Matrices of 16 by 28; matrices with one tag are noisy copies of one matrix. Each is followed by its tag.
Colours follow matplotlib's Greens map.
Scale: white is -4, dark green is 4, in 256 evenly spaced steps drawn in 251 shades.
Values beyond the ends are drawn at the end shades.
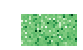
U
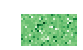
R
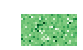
R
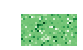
R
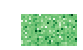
U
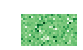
R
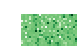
U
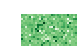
R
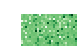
U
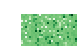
U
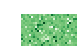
R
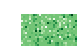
U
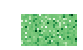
U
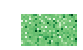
U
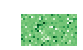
R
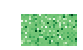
U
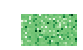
U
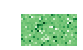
R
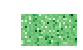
U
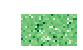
R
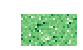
R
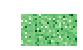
U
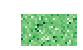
R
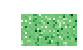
U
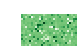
R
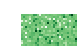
U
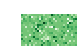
R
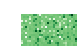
U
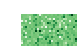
U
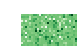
U
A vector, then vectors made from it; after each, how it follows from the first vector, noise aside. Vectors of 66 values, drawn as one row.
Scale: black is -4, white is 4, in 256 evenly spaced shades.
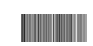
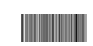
sign-scrambled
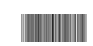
sign-scrambled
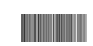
copied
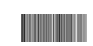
copied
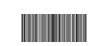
sign-scrambled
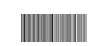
sign-scrambled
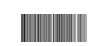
copied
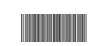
sign-scrambled
